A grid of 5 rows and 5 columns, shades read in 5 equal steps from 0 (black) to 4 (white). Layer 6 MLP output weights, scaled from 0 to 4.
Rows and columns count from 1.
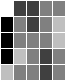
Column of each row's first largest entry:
1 5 5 2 1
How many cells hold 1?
5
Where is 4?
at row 1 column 1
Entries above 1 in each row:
3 3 4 3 4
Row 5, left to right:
3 2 2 1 2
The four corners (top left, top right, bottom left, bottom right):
4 2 3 2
